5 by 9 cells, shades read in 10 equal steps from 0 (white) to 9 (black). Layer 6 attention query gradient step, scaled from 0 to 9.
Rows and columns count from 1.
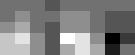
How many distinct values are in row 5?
7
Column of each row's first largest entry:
4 8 4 8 8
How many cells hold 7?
1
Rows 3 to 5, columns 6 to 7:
4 5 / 1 4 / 1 3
